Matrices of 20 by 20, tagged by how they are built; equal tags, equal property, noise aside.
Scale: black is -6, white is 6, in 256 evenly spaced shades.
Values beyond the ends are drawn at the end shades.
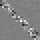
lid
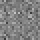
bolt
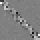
lid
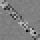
lid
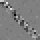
lid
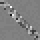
lid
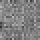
bolt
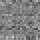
bolt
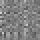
bolt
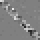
lid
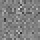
bolt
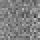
bolt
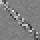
lid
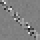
lid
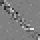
lid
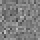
bolt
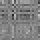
bolt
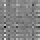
bolt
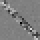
lid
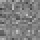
bolt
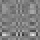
bolt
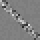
lid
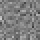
bolt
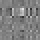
bolt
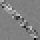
lid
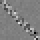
lid
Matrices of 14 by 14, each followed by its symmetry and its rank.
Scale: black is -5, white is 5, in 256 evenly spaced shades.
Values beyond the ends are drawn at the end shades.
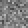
neither, full rank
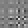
symmetric, rank one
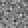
antisymmetric, full rank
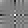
symmetric, rank one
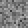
symmetric, full rank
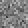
neither, full rank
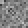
symmetric, full rank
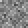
symmetric, full rank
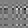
neither, rank one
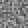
antisymmetric, full rank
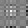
symmetric, rank one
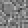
antisymmetric, full rank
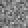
neither, full rank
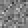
antisymmetric, full rank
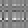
neither, rank one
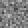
antisymmetric, full rank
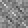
symmetric, full rank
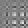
symmetric, rank one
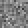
antisymmetric, full rank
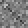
symmetric, full rank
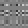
neither, rank one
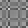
symmetric, rank one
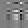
neither, rank one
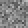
neither, full rank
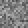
neither, full rank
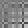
symmetric, rank one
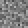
neither, full rank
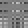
neither, rank one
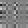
neither, rank one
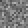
symmetric, full rank
